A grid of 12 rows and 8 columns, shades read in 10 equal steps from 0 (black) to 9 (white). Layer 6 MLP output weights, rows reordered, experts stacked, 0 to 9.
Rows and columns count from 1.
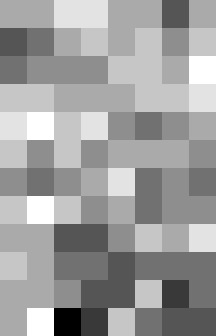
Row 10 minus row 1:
1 0 -4 -4 -3 -2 1 -2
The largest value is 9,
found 4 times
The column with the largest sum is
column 2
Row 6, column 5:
6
